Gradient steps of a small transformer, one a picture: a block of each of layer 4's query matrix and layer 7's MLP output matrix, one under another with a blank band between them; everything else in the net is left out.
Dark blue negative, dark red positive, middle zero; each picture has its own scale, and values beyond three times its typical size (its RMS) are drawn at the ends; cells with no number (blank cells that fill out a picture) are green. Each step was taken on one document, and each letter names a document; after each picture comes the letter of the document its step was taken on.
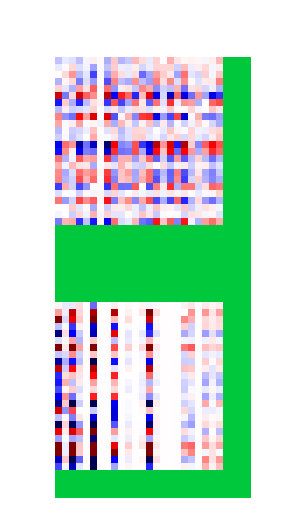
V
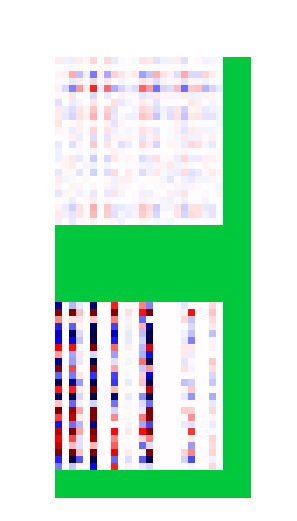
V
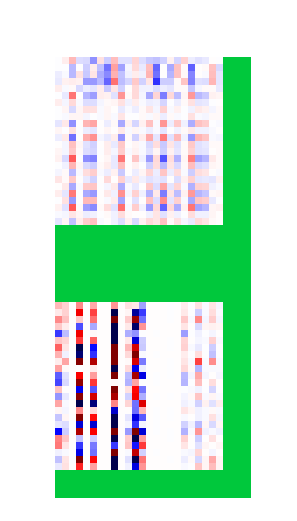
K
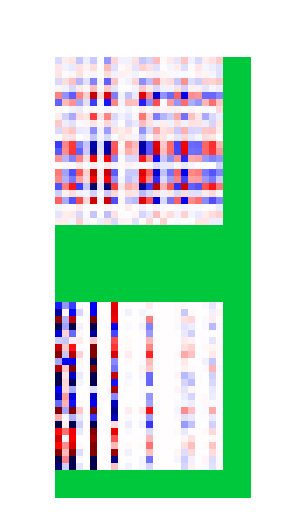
V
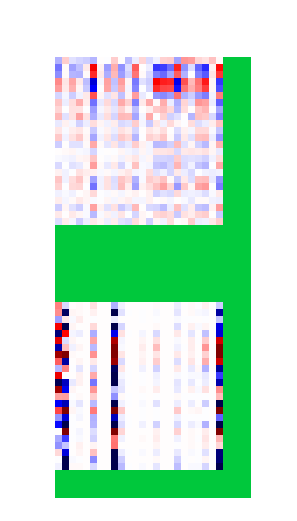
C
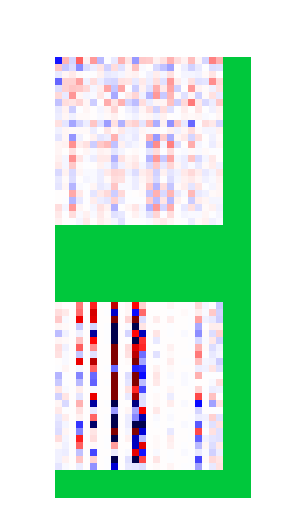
K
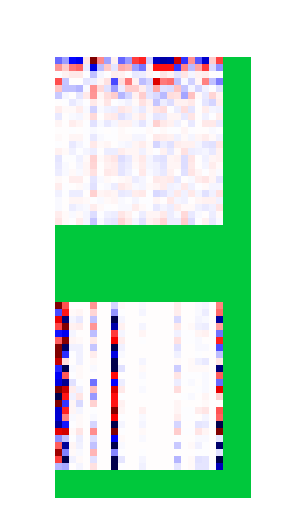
C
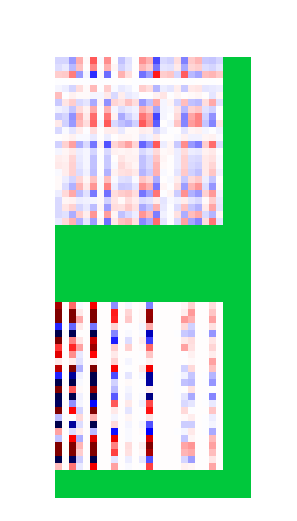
V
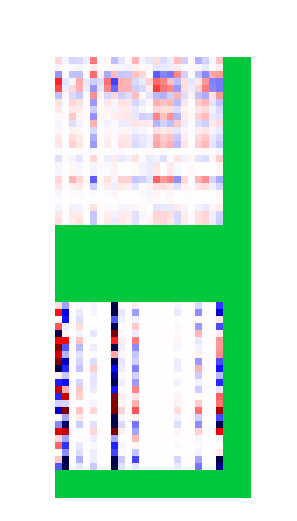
C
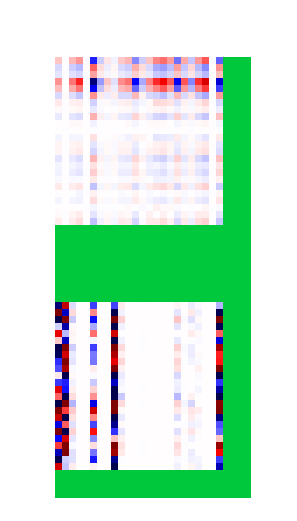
C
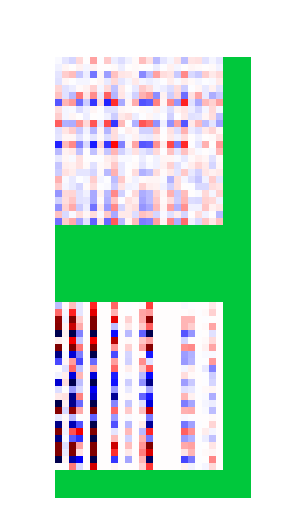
V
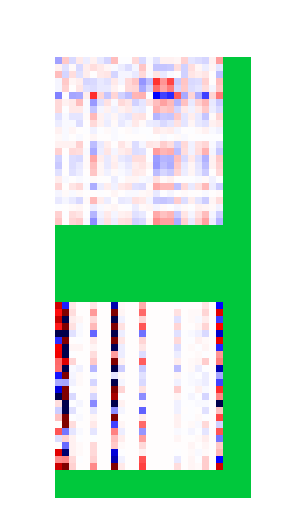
C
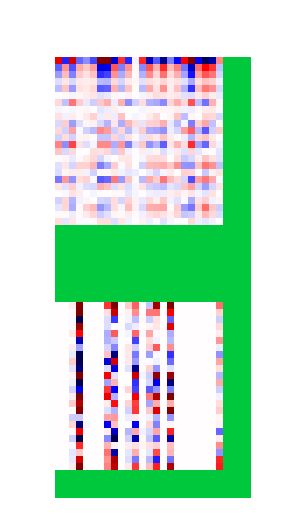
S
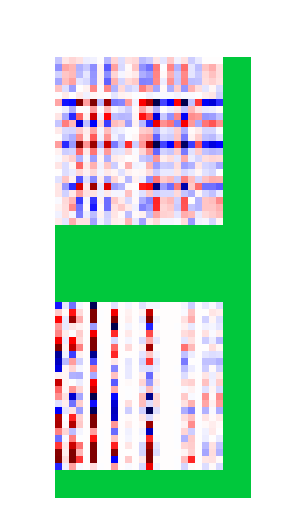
V
